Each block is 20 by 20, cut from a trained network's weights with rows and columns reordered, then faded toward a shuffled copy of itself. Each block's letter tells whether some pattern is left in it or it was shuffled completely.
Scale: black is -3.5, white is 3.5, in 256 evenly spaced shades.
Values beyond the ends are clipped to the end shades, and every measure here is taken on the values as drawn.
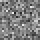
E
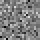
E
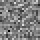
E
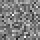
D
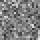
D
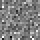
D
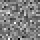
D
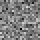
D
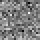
E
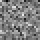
E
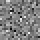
E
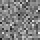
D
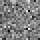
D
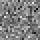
E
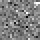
E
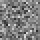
E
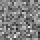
E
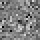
D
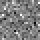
E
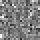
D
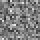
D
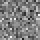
D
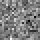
E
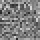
D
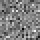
D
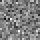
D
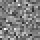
E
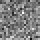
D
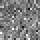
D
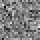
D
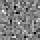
E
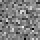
E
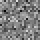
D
